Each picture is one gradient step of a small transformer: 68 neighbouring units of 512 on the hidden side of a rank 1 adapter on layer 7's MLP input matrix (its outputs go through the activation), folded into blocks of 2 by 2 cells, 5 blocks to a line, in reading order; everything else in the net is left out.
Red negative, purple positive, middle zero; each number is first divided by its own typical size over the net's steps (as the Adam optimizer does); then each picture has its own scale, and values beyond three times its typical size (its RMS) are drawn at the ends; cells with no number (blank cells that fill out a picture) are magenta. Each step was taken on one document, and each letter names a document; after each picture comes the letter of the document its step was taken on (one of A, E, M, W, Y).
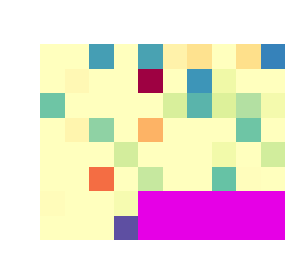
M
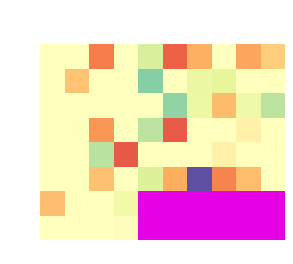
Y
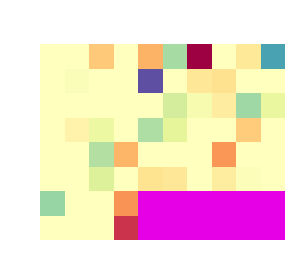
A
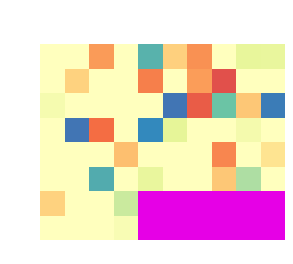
M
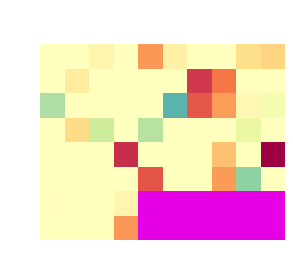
M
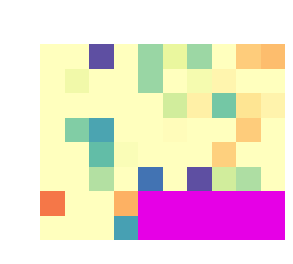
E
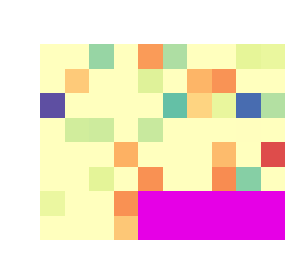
M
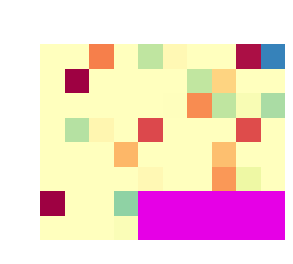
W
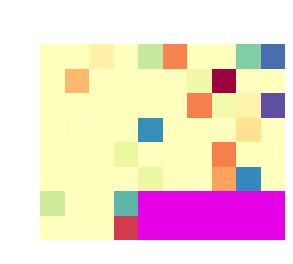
W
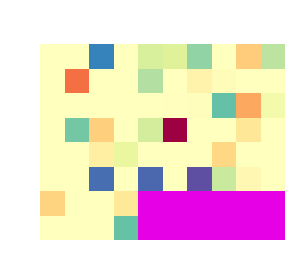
E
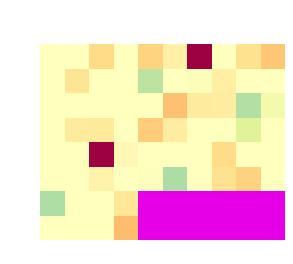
A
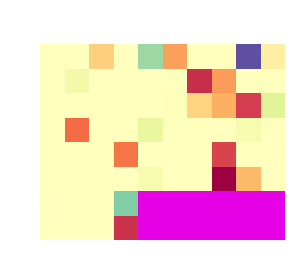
W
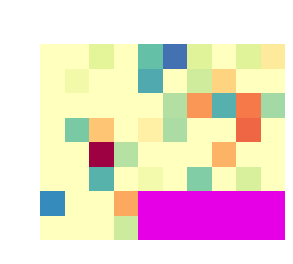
E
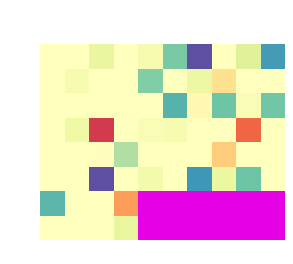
E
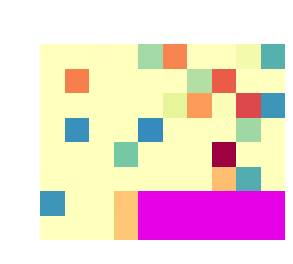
W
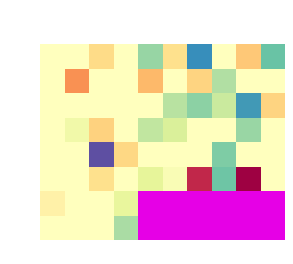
Y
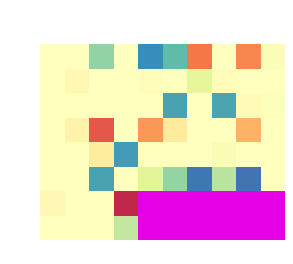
E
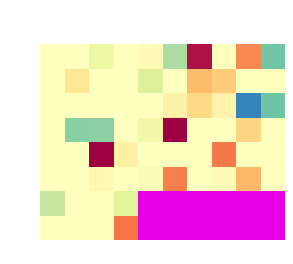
A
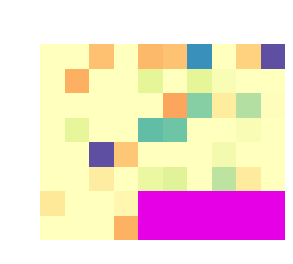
A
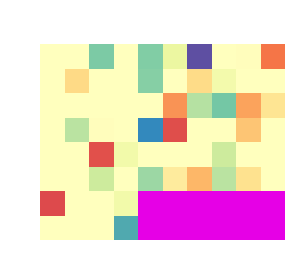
Y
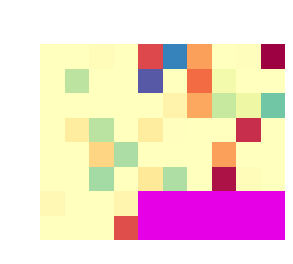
A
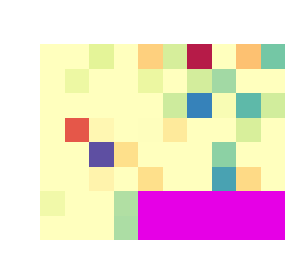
Y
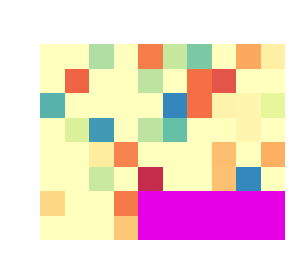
M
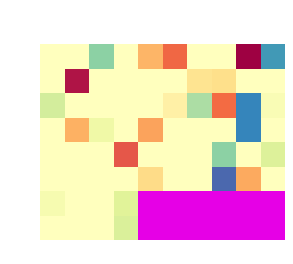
M
